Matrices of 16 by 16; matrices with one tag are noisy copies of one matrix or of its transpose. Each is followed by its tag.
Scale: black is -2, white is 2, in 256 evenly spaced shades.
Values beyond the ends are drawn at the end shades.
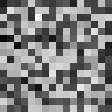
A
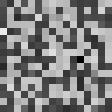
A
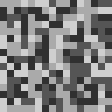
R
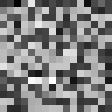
A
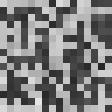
R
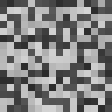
A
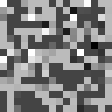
R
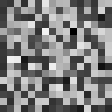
A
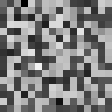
A
